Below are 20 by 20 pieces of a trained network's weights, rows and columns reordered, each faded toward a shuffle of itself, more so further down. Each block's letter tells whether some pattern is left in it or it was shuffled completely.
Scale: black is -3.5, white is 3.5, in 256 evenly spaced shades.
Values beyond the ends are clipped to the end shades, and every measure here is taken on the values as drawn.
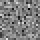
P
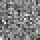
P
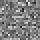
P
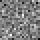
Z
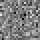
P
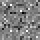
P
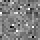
P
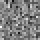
P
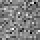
Z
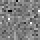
P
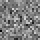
Z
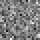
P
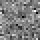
Z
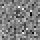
Z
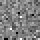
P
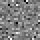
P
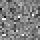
P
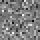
Z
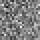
P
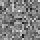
P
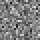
Z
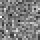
Z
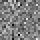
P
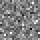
Z
